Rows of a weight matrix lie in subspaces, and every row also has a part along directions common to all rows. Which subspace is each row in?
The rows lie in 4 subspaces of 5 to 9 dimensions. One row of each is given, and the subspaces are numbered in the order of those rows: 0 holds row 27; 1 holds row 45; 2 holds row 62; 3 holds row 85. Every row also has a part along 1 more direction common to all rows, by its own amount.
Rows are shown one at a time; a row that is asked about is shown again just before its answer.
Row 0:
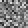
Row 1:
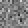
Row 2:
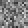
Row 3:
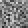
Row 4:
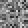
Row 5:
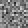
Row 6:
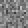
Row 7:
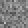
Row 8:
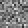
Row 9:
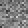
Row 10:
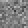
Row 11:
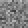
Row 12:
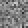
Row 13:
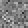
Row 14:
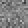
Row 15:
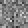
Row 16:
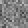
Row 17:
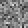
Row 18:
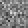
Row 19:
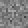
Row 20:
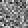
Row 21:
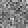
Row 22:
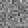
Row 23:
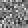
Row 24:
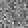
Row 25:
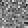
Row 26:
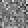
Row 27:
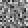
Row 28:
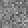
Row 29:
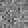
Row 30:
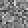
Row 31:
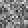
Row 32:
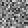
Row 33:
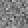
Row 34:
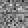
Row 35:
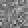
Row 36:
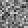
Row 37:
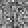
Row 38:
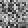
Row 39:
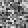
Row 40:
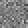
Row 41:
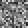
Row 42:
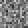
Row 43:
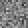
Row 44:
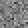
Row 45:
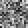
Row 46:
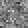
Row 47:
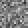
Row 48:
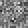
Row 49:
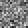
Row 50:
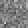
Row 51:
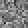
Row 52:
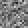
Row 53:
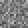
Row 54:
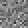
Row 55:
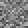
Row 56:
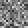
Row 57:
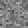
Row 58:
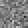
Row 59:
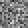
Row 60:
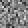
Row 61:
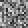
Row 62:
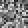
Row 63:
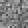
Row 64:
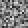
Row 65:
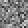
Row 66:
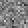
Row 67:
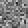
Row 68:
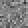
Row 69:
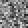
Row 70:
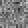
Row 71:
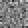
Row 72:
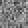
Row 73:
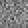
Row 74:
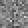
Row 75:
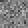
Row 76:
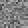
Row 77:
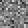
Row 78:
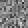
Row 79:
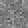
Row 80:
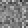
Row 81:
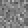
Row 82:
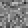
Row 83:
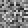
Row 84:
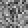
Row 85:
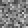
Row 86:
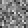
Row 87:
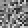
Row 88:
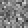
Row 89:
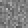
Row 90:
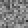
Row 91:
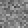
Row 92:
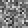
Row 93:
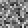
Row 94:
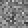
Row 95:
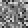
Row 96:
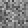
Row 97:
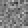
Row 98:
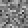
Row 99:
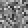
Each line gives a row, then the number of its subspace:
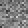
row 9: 3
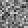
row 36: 3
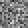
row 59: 2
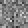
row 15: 2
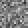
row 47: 0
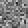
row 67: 1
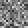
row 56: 1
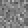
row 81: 0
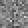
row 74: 2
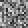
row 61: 2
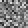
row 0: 1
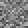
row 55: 1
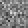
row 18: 3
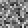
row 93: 0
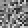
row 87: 0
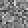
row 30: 2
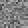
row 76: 2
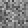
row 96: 3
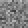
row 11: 3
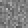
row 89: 2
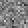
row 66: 1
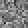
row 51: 2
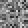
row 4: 3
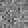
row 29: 3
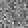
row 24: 3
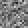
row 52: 0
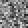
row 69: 3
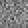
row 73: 1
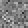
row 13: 3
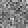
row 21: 1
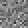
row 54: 0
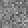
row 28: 0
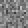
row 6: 2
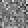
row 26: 1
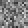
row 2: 1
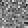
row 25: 1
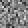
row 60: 0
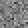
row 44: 3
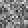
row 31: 3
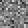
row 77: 1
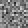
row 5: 2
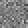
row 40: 1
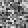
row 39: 1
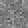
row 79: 1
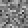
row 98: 3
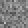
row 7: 2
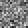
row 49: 1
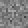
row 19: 2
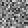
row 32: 1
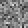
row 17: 0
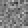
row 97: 0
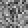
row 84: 3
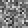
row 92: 3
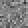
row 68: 0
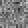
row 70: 1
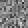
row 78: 3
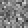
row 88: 0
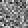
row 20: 1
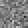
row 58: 2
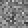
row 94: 3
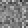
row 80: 0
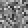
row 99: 3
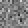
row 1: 0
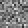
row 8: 0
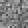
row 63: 3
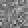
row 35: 0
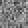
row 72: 1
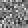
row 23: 3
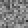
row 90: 3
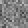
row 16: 2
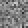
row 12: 0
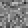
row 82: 0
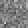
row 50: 2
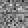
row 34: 2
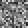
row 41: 0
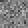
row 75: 3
